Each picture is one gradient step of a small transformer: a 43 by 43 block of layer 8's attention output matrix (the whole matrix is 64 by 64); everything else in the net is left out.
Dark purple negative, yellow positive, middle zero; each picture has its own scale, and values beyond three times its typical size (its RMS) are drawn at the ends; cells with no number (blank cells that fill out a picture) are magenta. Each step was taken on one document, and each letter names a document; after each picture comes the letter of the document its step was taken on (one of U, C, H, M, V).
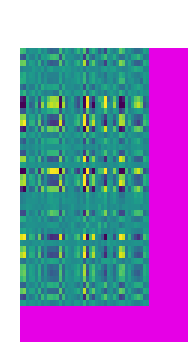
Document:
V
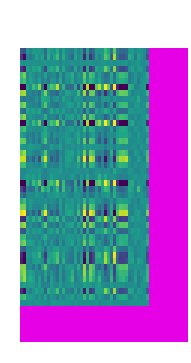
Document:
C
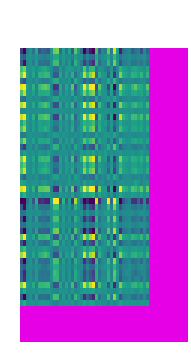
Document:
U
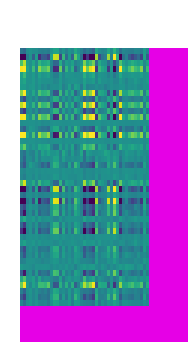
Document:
U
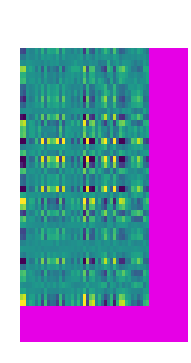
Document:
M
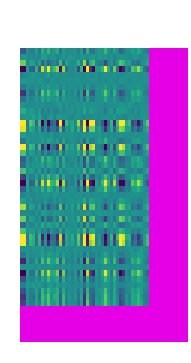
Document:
M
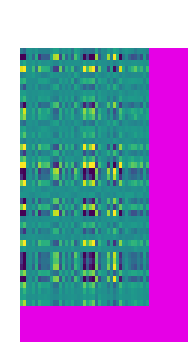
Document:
U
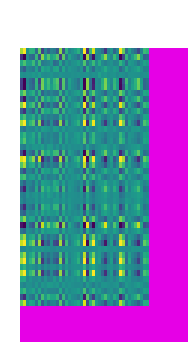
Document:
V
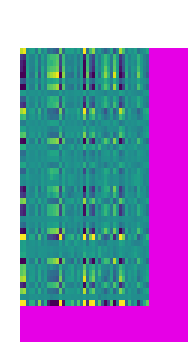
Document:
V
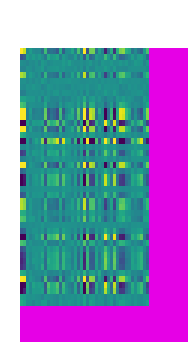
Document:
C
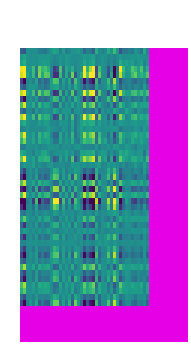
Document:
U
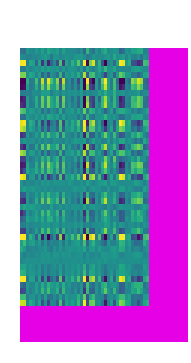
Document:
M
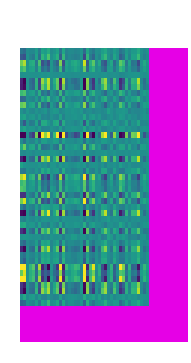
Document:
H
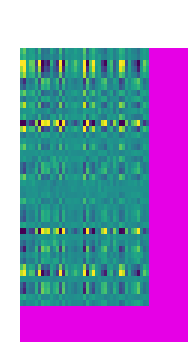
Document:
H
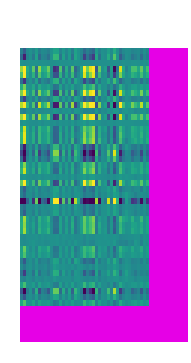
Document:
U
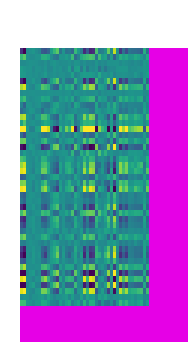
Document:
U
